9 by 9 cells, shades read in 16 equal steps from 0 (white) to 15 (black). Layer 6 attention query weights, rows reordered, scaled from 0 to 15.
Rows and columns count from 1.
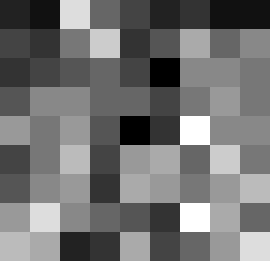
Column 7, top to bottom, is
12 5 7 8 0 9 8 0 9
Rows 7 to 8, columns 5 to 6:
5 6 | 10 12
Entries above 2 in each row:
8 9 9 9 8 9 9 7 8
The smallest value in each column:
4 2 2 3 5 5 0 3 2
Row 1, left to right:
13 14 2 9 11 13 12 14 14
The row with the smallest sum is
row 8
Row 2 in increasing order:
3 5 7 8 9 10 11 12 12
